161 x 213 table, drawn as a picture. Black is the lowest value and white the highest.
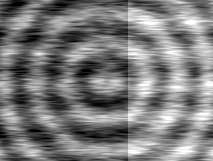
Stripes running across repeat 5 times from top to bottom. A vertical seam about 60% of the way across splits the table, and the right part is higher. On average the colour sits 50% of the way up the scale. Rings spread out from the centre.
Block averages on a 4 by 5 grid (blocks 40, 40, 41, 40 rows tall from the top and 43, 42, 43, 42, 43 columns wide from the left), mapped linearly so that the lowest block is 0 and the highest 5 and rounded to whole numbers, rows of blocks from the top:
0 0 1 4 4
1 0 1 4 4
2 1 1 4 5
1 1 1 4 4
